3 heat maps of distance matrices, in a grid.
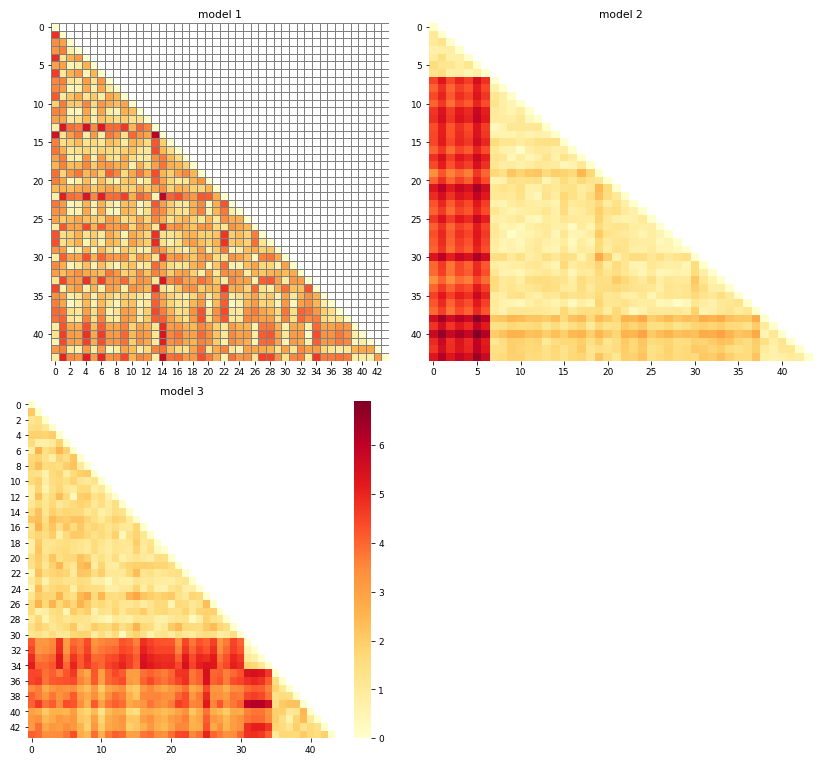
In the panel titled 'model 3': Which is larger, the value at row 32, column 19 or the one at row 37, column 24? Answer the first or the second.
the first
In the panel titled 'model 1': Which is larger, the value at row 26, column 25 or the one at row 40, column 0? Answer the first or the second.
the first
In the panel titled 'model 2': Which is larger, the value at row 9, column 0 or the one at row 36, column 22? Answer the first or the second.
the first
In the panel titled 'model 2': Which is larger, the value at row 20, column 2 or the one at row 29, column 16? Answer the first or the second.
the first
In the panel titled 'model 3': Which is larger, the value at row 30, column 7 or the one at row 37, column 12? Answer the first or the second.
the second
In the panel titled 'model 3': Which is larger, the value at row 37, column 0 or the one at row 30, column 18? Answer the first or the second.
the first
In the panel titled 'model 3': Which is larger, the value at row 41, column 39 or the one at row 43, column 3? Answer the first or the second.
the second
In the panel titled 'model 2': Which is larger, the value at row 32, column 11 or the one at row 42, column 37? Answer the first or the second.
the second
